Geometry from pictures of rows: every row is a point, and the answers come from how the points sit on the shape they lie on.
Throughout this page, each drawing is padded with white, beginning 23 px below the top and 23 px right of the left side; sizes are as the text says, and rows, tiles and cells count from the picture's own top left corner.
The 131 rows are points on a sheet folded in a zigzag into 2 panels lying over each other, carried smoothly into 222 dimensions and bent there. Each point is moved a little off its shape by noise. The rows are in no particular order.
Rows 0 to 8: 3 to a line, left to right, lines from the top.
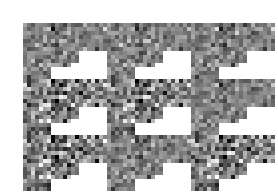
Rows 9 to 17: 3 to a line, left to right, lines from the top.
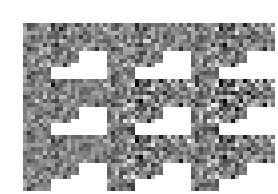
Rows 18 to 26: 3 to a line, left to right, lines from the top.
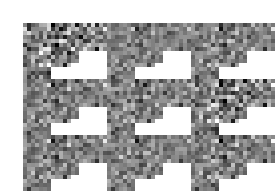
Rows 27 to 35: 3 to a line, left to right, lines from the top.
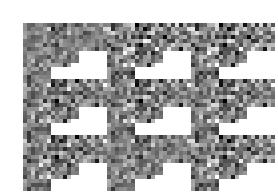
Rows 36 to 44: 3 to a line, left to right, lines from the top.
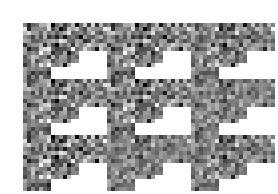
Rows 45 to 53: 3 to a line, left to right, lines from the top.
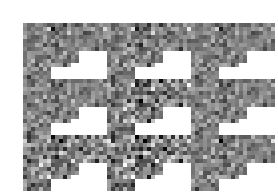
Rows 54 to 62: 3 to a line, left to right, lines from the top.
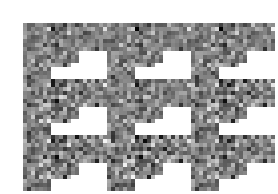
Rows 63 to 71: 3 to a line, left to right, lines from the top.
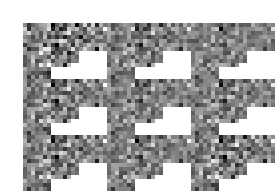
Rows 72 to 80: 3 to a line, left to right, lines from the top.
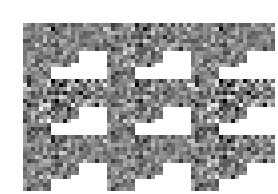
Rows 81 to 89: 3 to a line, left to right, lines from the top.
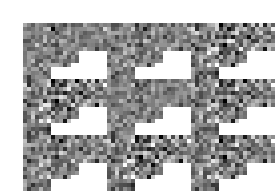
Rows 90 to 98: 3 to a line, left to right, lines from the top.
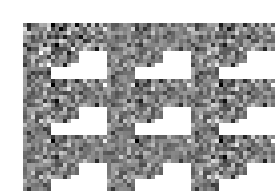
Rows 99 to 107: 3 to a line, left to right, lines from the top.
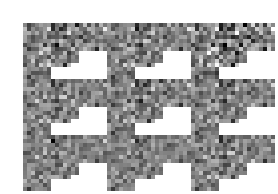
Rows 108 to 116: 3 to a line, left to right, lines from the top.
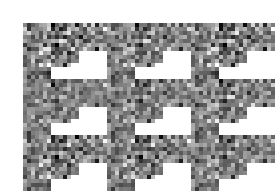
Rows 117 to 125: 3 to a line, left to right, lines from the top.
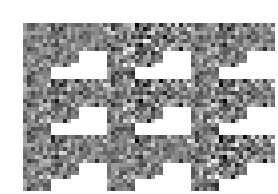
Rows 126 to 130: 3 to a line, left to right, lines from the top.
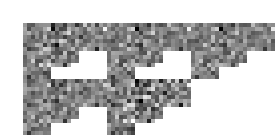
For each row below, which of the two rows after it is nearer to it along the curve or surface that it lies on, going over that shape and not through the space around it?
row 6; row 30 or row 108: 108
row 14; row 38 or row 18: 18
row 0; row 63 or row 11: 63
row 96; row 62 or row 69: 69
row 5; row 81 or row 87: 87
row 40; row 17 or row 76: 17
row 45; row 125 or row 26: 125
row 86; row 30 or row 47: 30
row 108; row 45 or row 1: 1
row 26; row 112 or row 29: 29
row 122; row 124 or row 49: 124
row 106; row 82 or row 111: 82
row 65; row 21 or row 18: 18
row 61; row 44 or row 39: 44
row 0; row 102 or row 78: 78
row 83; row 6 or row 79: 6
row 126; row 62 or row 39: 39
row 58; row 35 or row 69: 69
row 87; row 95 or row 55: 95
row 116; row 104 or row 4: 104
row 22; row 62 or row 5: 62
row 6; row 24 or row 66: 66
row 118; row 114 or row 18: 18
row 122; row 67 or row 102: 102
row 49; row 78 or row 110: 110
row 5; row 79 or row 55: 79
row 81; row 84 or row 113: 113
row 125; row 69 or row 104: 69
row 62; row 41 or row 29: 41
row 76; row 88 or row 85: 88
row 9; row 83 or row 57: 83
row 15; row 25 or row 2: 2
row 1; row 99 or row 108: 108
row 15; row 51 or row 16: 51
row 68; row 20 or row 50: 20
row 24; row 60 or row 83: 60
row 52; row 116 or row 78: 116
